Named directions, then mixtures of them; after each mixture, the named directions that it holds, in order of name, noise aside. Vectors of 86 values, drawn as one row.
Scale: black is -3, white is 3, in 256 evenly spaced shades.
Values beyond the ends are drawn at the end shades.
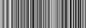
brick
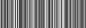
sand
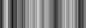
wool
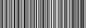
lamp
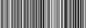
brick, lamp, sand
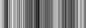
wool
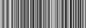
brick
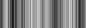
wool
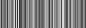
sand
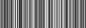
sand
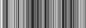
brick, sand, wool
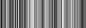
brick, sand, wool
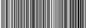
brick, lamp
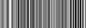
brick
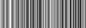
brick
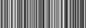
brick, lamp, sand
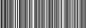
brick, sand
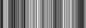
lamp, wool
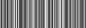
sand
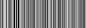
lamp, sand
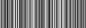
sand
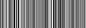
lamp, sand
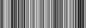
brick, lamp, wool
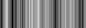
wool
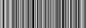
brick, lamp, sand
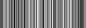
lamp, wool
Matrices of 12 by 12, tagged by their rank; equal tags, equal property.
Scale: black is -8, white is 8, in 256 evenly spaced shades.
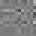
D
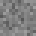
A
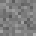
A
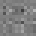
D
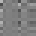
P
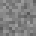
A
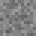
A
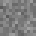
A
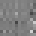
D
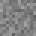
A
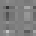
P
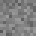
A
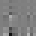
P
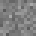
A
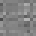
D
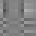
P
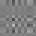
P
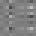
P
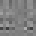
D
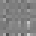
D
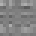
D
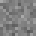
A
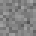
A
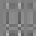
P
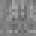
D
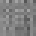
D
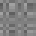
P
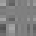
P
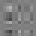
P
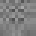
D
